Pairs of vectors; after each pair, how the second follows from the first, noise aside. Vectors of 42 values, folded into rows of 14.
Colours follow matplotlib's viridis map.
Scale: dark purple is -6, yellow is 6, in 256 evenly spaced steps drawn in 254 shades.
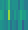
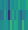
negated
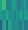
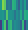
scaled up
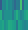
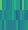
negated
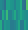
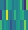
scaled up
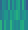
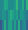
reversed
